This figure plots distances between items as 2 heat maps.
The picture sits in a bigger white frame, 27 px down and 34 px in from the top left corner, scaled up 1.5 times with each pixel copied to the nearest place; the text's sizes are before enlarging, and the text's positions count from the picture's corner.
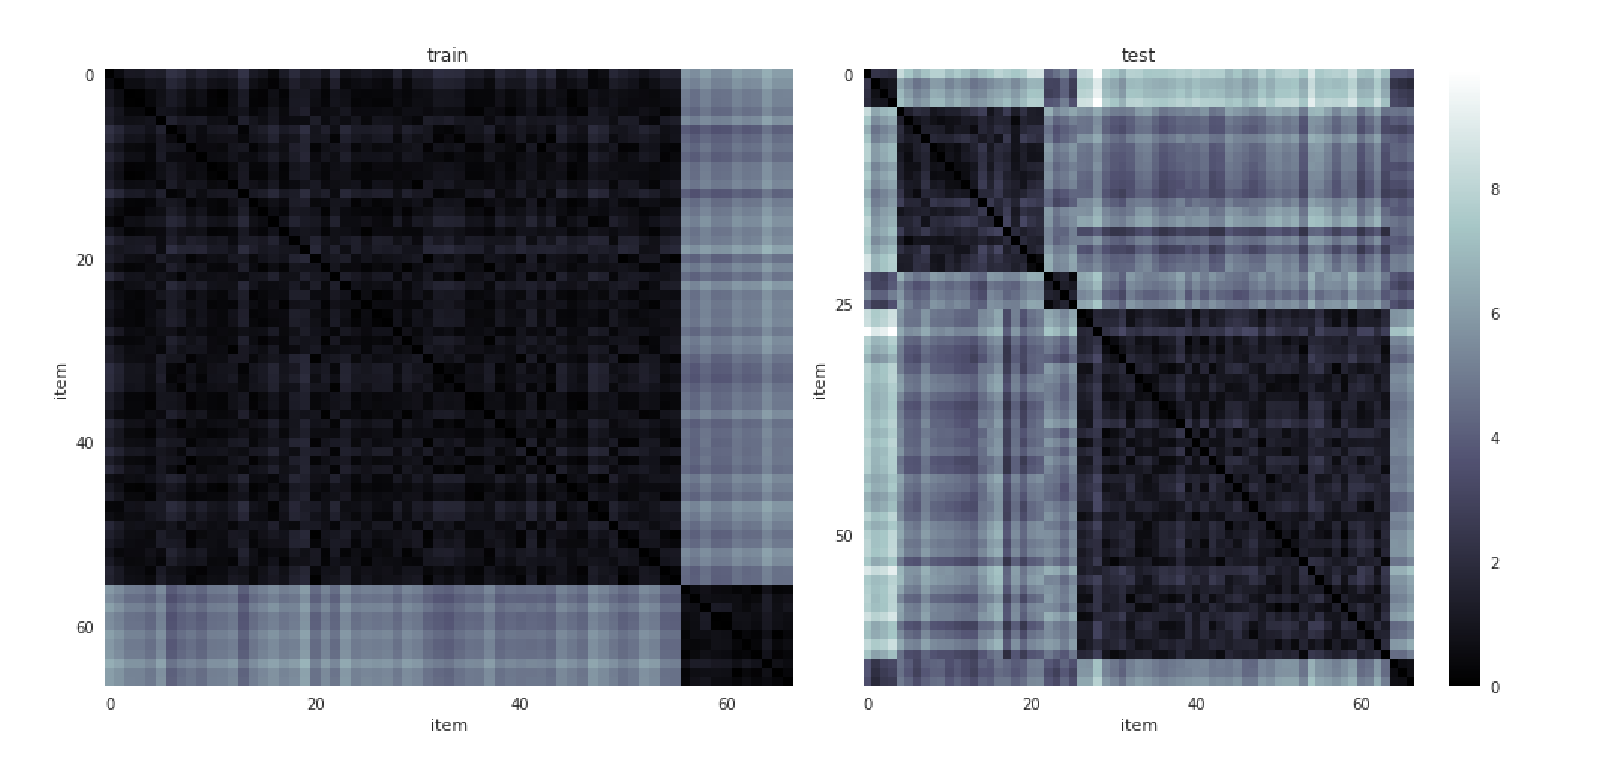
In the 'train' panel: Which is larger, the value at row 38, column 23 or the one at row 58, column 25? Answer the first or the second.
the second
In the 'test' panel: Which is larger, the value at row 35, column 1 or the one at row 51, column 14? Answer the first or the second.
the first
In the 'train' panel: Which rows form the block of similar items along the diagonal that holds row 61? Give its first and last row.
56 to 66
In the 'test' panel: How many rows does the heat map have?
67
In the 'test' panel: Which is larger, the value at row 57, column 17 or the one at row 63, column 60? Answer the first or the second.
the first
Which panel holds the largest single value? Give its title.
test
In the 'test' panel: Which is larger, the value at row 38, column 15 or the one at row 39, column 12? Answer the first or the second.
the first
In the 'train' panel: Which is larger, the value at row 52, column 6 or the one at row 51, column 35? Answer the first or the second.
the first
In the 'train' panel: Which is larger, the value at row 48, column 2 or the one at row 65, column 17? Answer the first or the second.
the second
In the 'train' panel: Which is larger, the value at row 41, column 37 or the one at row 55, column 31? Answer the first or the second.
the first
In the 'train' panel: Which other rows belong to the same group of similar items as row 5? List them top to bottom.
0, 1, 2, 3, 4, 6, 7, 8, 9, 10, 11, 12, 13, 14, 15, 16, 17, 18, 19, 20, 21, 22, 23, 24, 25, 26, 27, 28, 29, 30, 31, 32, 33, 34, 35, 36, 37, 38, 39, 40, 41, 42, 43, 44, 45, 46, 47, 48, 49, 50, 51, 52, 53, 54, 55
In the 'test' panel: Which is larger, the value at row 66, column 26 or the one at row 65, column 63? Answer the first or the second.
the first
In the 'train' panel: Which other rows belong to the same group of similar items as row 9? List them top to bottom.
0, 1, 2, 3, 4, 5, 6, 7, 8, 10, 11, 12, 13, 14, 15, 16, 17, 18, 19, 20, 21, 22, 23, 24, 25, 26, 27, 28, 29, 30, 31, 32, 33, 34, 35, 36, 37, 38, 39, 40, 41, 42, 43, 44, 45, 46, 47, 48, 49, 50, 51, 52, 53, 54, 55
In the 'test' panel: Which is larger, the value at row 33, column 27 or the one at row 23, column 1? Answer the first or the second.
the second
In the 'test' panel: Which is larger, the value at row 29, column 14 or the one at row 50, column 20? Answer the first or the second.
the second
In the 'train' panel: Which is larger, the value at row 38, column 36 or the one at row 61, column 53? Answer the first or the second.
the second
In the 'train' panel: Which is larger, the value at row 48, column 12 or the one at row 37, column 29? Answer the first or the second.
the first
